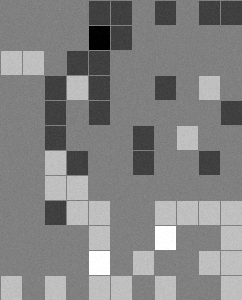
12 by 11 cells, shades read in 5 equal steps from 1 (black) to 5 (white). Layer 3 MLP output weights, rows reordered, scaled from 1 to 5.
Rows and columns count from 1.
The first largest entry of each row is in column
1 1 1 4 1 9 3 3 4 8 5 1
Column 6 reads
2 2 3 3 3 3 3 3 3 3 3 4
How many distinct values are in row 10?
3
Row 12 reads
4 3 4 3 4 4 3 4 3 3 4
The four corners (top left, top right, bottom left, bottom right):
3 2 4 4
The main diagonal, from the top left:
3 3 3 4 2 3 2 3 4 3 4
